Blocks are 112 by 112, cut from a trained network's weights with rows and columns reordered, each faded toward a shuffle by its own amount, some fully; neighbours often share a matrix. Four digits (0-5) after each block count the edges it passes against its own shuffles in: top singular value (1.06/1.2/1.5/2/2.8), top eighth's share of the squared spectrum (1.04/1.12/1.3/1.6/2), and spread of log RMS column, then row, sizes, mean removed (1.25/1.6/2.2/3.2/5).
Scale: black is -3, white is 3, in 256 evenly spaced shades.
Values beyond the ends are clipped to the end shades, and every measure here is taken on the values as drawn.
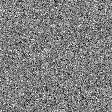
0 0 0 0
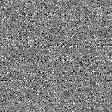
3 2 0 2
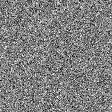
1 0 0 0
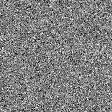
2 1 0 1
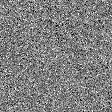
0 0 0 0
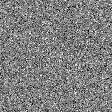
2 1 0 0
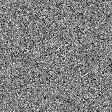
2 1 0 0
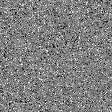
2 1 0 0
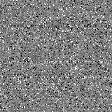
3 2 0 2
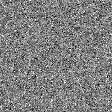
2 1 1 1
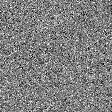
1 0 0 0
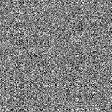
4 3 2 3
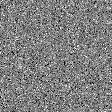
0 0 0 0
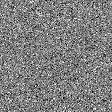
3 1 0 0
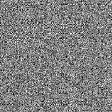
4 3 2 2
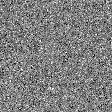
1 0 0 0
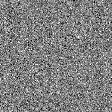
3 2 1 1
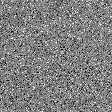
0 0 0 0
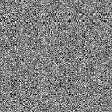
4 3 2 2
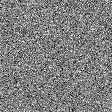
0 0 0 0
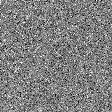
2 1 0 0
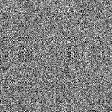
4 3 1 2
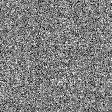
2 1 0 0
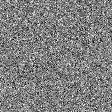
2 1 0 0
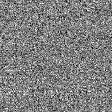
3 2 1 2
